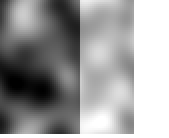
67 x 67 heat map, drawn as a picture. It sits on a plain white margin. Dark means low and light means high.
Ninth with the highest average: bottom right. Ninth with the lowest average: middle left. Lone odd cells: none. Seam: vertical, 60% of the way across, the right part higher.
